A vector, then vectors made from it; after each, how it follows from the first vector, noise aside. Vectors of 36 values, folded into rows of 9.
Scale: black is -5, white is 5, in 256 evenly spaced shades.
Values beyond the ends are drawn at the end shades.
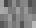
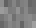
shrunk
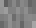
shrunk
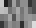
scaled up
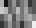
scaled up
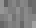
shrunk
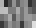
scaled up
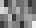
scaled up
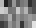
scaled up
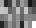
scaled up
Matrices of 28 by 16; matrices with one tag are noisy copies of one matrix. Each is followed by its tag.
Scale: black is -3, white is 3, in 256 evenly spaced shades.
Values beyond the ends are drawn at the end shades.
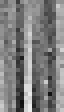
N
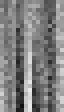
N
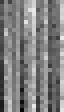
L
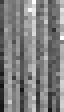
L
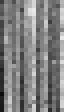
L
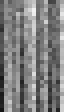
L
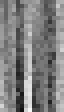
N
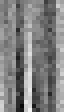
N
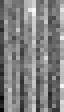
L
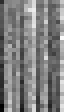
L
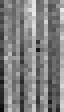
L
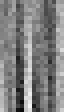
N
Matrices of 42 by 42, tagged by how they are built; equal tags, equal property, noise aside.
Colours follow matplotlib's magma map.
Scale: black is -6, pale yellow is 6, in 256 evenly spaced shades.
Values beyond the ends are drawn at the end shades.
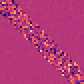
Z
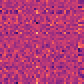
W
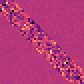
Z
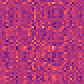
W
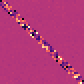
Z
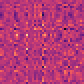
W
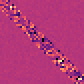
Z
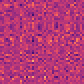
W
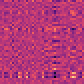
W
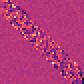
Z
